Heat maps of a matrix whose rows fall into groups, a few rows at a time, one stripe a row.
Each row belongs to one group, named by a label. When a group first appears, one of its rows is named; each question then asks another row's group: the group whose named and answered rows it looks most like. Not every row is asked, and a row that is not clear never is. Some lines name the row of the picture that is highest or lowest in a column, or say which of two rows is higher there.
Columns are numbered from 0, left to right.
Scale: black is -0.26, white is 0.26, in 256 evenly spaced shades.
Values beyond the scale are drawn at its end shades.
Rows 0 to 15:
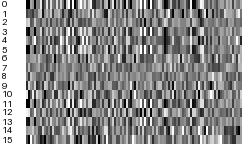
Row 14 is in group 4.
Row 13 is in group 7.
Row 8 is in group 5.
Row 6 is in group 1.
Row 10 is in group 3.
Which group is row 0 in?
7
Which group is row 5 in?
7
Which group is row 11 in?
7
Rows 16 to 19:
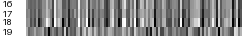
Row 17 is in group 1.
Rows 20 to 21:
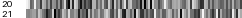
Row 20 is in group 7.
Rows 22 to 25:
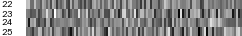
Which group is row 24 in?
5
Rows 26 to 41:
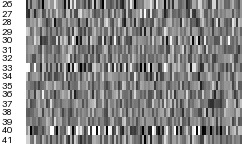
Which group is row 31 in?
4
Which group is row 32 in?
3
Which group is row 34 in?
3
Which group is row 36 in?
3
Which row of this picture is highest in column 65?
26
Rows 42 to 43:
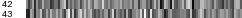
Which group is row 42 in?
3
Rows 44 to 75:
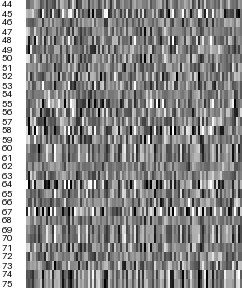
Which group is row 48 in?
3
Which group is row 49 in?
5
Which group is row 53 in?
3
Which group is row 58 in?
3
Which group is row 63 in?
5
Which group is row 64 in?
3
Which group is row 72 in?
5
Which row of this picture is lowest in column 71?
45
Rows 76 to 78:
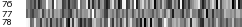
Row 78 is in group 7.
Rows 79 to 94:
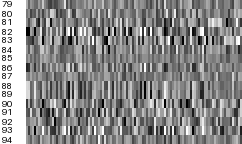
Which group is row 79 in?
3
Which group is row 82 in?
7
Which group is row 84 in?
5
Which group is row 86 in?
7
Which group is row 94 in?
5
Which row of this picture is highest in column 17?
82
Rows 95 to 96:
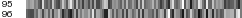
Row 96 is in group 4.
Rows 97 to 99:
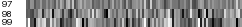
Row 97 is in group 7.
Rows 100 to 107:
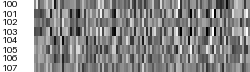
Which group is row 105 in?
4
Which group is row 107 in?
3
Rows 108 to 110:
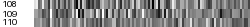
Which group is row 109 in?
3
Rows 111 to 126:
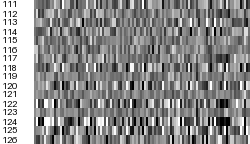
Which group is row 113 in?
4
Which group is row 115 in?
5
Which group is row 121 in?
5
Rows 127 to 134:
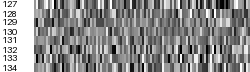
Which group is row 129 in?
5
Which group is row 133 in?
3
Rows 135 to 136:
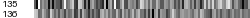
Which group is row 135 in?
5
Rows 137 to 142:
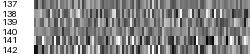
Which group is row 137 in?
7
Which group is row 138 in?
4
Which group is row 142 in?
7
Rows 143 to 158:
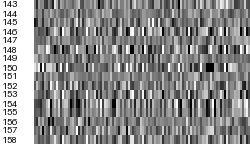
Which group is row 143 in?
5
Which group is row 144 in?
3
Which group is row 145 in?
7
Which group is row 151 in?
3
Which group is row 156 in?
5
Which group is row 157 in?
3
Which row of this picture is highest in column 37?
157
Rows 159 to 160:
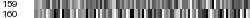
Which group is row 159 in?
4
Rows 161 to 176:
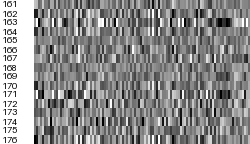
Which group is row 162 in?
7
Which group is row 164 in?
7
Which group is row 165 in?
3
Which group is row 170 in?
7
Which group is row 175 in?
5
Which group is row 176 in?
7
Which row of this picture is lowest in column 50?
171
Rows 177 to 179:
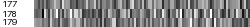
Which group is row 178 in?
3
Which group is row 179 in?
4
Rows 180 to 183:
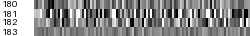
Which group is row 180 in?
5
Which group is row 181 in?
4
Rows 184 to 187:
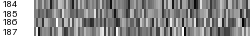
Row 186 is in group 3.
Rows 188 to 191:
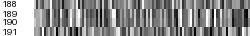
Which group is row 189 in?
4
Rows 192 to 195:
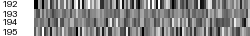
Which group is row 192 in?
7
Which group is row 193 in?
3
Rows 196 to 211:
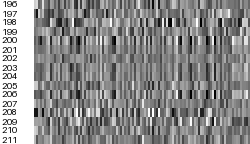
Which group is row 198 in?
3
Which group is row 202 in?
1
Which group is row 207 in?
3
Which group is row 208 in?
7
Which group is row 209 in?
4
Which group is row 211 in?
3
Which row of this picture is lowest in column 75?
198
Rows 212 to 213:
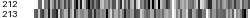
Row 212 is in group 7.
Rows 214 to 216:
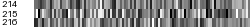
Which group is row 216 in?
7
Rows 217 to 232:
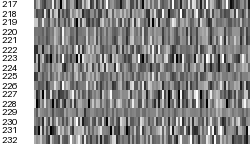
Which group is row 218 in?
3
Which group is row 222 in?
7
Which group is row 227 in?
3
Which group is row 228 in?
3
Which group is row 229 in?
5
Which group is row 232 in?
4
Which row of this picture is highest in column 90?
232
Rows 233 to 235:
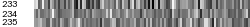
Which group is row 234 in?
3
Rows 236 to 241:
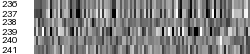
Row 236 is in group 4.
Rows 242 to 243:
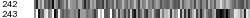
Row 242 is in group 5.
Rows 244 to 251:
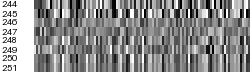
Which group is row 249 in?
3
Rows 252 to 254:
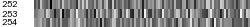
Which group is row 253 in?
1
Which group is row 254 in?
4
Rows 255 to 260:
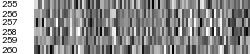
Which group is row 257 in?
3
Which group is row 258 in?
4
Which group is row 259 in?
1
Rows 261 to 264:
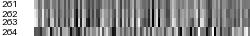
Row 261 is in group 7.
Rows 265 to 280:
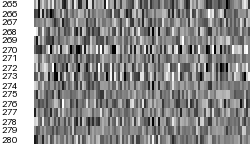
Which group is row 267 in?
1
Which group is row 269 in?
5
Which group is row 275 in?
5
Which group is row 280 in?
7
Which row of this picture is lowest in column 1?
269
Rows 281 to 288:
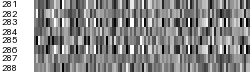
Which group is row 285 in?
5
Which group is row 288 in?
1
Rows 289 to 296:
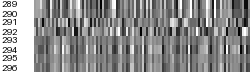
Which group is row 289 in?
4
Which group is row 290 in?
4
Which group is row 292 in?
3
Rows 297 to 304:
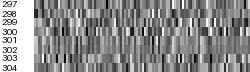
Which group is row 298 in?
7
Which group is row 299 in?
4
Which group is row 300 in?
1
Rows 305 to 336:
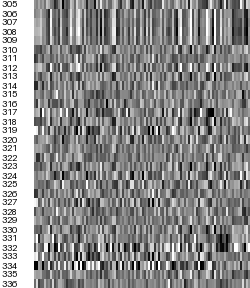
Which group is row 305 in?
1
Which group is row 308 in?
4
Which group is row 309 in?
4
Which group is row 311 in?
7
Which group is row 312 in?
4
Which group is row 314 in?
7
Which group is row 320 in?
1
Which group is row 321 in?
4
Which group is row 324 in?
1
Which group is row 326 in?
7
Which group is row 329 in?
4
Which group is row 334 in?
7
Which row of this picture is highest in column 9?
331
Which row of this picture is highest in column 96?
328
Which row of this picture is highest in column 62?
334
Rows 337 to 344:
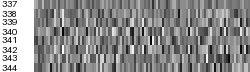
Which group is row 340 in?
1
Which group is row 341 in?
7
